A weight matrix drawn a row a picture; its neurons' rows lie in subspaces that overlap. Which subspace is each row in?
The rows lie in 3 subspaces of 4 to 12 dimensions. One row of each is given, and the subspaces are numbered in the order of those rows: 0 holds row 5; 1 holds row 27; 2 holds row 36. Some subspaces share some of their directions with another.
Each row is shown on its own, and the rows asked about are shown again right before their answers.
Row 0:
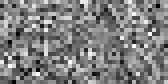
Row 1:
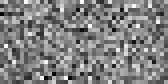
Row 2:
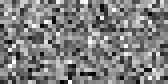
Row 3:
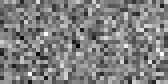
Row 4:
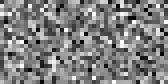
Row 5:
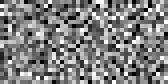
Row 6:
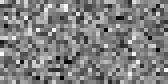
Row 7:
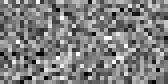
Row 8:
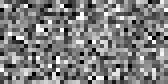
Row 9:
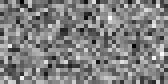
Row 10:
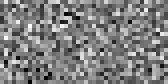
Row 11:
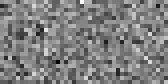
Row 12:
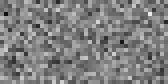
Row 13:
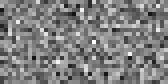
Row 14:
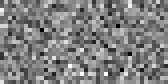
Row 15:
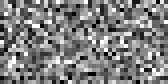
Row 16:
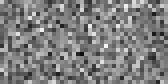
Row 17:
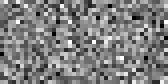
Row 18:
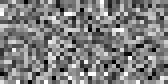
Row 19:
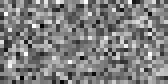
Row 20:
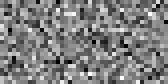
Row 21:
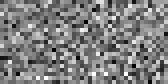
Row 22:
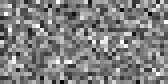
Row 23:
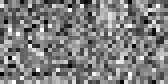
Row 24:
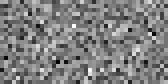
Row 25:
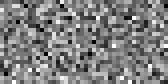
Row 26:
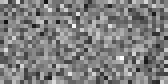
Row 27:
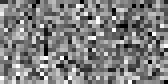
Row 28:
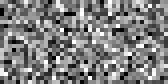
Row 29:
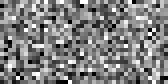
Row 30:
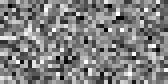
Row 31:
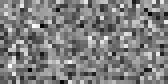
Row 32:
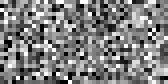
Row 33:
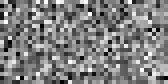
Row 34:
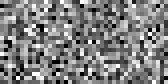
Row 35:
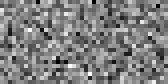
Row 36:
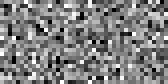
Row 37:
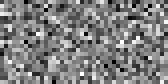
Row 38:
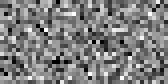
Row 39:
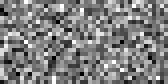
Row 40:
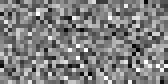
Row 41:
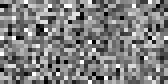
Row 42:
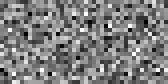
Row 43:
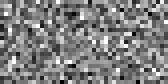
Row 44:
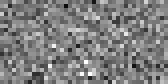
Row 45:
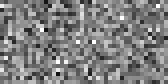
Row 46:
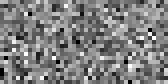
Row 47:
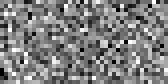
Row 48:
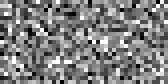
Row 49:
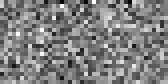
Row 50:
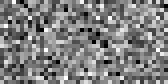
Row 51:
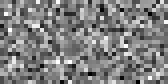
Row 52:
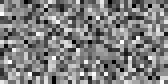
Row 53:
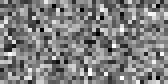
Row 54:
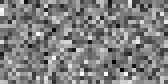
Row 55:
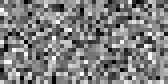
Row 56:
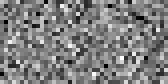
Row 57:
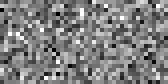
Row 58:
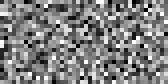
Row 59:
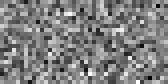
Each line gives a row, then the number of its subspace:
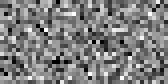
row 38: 0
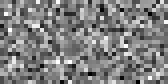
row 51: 2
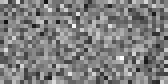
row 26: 1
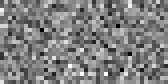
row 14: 1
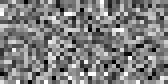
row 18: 2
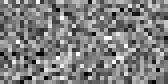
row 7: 1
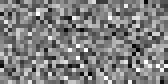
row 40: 1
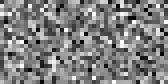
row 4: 2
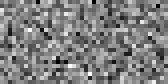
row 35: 1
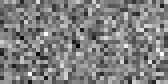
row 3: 1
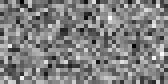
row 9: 1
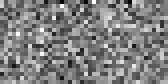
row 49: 1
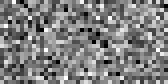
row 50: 1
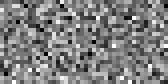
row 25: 1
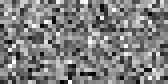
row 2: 2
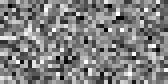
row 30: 1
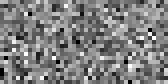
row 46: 1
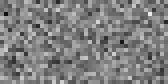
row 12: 0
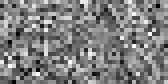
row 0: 1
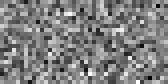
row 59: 2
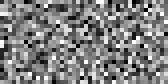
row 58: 0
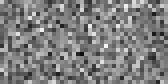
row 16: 1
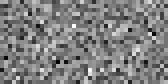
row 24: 1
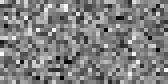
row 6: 1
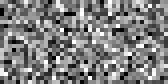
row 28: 2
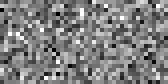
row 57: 0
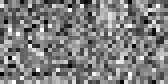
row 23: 1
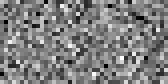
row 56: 1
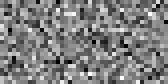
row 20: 2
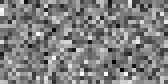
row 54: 1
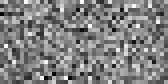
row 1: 1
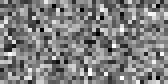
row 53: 2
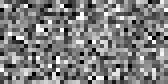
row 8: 2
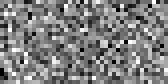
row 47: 1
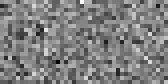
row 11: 1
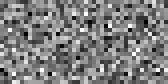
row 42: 1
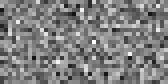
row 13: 1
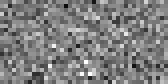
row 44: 1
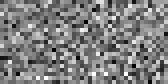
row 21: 0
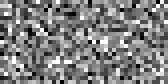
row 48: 0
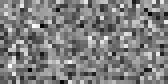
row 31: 2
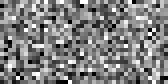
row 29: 0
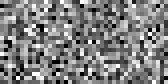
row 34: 0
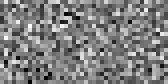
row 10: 1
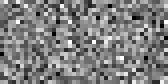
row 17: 1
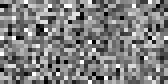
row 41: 2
